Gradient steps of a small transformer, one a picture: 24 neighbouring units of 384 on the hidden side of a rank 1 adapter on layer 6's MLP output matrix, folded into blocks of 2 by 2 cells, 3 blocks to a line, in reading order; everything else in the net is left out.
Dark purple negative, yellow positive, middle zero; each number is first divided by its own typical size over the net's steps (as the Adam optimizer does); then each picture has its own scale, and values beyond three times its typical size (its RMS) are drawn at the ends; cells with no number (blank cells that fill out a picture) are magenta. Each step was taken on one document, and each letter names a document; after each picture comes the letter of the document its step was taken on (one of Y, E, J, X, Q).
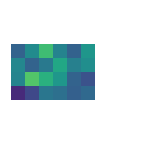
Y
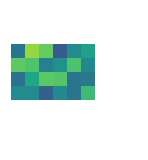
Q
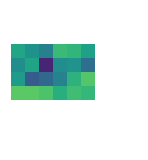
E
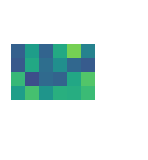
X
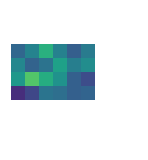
Y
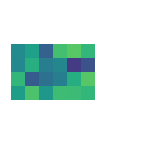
X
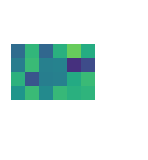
X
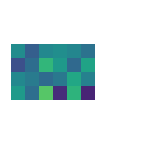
Q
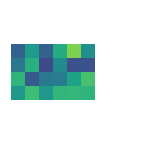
X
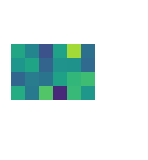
Y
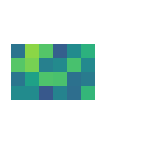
Q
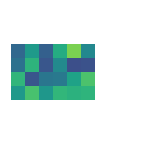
X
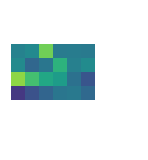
Y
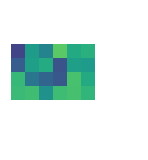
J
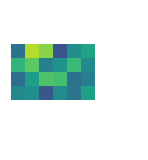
Q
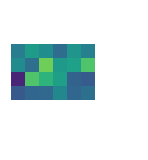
E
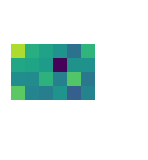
J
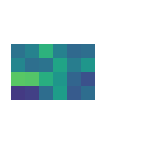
Y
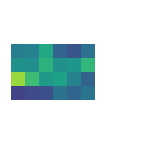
E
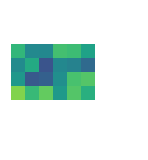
E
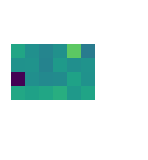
Y
